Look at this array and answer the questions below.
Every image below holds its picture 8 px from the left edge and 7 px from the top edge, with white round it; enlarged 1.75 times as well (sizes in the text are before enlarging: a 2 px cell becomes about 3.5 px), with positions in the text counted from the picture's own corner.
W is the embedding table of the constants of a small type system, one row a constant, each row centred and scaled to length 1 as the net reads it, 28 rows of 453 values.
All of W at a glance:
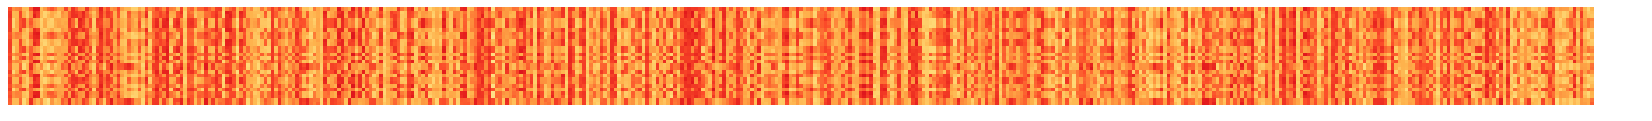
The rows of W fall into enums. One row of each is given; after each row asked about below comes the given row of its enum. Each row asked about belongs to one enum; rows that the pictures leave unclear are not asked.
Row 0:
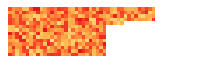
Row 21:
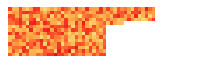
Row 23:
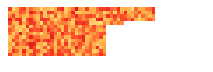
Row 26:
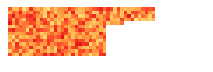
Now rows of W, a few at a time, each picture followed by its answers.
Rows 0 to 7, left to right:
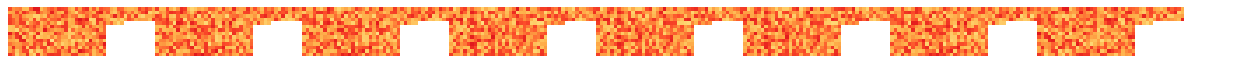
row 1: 21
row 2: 21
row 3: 23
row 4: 23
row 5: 23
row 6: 21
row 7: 0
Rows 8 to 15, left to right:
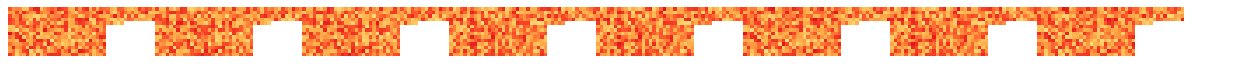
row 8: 0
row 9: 21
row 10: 21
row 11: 23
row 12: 23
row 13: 0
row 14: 23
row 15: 0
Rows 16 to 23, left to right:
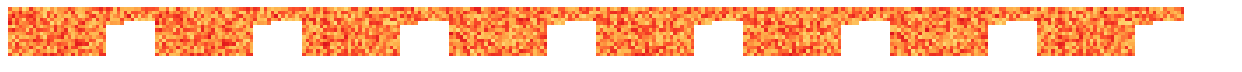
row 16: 26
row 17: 26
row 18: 23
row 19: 0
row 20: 21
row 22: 0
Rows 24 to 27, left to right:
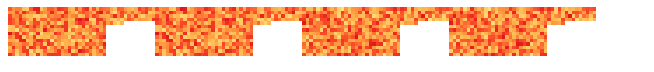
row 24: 0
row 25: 0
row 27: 26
